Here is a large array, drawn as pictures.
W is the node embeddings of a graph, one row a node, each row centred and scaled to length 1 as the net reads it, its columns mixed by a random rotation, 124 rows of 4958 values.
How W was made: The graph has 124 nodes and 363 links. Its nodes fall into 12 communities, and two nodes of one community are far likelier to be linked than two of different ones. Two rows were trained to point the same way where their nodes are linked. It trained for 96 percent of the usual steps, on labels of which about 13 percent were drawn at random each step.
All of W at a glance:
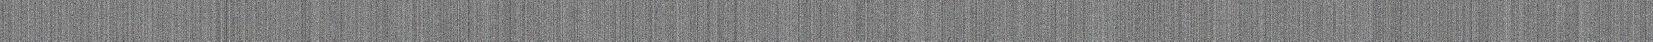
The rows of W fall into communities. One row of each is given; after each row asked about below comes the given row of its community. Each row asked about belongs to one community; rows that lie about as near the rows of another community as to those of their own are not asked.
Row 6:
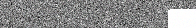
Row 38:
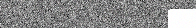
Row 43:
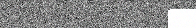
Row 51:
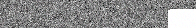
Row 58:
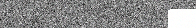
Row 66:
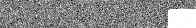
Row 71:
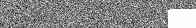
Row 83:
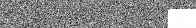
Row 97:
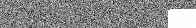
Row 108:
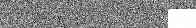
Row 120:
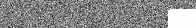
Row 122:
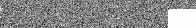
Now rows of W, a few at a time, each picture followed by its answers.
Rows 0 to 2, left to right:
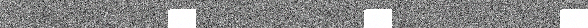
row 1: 51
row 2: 38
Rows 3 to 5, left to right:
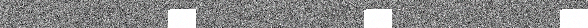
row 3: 97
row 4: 51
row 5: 97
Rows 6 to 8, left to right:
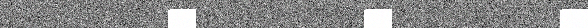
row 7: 38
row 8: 122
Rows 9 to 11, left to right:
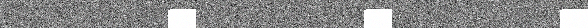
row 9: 122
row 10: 71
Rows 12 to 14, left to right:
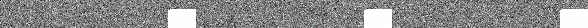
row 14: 71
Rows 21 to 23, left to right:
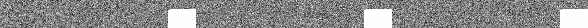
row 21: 83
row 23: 108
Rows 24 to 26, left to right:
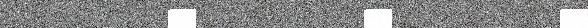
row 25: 38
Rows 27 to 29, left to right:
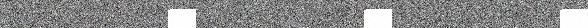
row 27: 108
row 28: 51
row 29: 83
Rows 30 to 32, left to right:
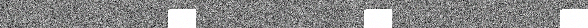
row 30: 38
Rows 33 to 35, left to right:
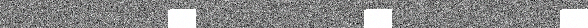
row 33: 108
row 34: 66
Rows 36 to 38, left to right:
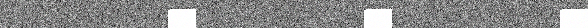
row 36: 38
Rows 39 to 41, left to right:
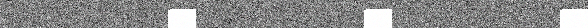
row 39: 108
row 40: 6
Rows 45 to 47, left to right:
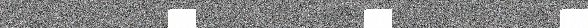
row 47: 120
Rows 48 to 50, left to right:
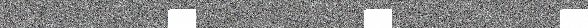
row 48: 122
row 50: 108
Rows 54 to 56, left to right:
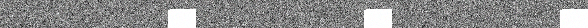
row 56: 108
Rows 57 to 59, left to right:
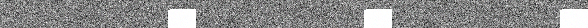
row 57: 66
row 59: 122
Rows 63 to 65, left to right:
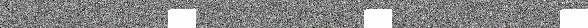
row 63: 58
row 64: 122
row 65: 66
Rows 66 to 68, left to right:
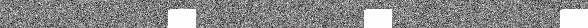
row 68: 43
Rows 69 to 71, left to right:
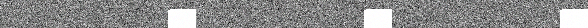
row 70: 43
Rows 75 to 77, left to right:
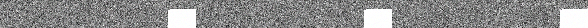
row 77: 120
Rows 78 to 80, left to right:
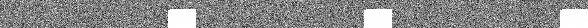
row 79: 97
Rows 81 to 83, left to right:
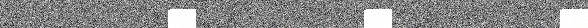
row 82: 51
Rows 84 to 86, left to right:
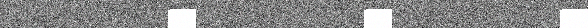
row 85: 43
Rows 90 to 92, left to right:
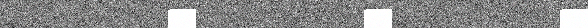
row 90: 51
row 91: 71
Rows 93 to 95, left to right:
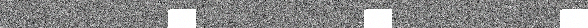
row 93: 6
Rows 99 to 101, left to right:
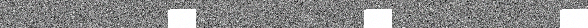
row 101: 71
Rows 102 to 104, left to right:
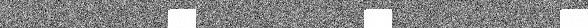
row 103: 43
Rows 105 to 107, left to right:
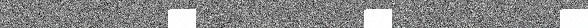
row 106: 83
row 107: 71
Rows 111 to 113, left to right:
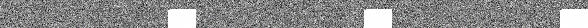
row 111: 122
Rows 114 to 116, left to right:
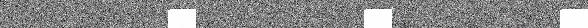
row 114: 71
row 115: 51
